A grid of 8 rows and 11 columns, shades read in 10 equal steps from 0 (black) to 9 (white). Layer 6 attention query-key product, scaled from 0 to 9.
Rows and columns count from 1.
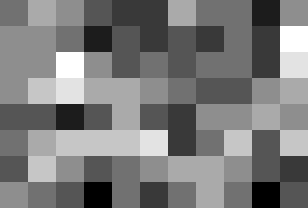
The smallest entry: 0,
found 2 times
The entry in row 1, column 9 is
4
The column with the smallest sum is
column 10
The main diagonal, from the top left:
4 5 9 6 6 8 6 6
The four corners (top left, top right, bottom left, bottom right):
4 5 5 3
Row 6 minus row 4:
-1 -1 -1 1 1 3 -2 1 4 -2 1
